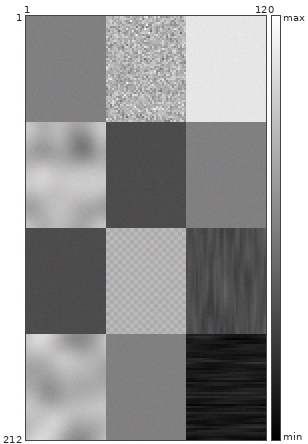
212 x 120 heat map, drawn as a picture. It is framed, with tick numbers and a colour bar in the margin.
The table splits into 4 rows of 3 panels. Panel 1,1: middling, flat. Panel 1,2: high, fine-grained. Panel 1,3: very high, flat. Panel 2,1: high, smooth. Panel 2,2: low, flat. Panel 2,3: middling, flat. Panel 3,1: low, flat. Panel 3,2: high, checkered, faint in contrast. Panel 3,3: low, streaked downward, faint in contrast. Panel 4,1: high, smooth. Panel 4,2: middling, flat. Panel 4,3: very low, streaked across, faint in contrast.
